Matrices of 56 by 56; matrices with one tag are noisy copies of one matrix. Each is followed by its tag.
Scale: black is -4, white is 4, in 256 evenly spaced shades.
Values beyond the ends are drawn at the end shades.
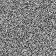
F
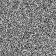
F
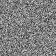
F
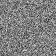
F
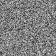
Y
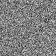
F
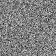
F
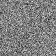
F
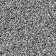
Y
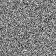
F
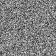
Y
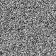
Y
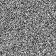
Y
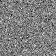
F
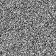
Y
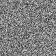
F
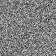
F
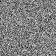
F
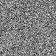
Y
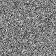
F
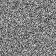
F
